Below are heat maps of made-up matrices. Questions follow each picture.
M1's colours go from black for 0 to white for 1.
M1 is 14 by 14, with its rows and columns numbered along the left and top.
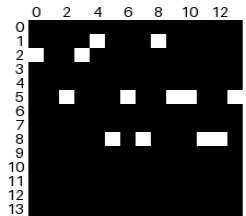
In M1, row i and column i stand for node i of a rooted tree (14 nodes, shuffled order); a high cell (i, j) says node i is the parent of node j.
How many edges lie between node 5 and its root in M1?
2
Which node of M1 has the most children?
5
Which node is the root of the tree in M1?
1
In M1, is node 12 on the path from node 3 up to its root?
no
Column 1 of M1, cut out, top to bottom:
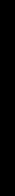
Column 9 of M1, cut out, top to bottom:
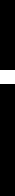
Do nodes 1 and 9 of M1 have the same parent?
no
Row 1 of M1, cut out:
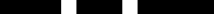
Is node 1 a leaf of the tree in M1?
no
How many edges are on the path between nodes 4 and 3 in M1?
5
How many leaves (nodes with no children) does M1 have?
10
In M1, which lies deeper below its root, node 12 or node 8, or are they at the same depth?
node 12
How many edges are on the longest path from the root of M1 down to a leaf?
4
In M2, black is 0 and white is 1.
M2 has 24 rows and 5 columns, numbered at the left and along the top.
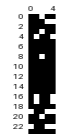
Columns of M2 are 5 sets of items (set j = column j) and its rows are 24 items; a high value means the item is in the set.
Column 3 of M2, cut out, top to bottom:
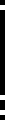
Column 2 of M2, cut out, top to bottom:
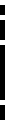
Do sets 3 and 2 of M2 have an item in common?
no
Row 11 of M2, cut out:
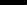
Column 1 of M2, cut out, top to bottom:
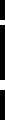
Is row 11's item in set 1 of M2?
no
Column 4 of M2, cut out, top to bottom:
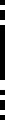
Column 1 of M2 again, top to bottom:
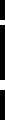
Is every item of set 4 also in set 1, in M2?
no
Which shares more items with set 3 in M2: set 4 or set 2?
set 4
